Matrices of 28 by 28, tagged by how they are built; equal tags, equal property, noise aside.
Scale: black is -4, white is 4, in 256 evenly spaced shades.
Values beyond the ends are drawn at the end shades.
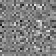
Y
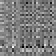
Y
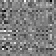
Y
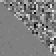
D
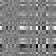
Y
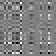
Y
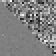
D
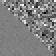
D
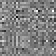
Y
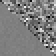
D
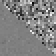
D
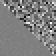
D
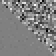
D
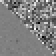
D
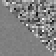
D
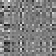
Y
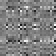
Y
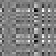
Y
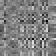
Y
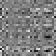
Y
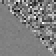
D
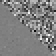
D
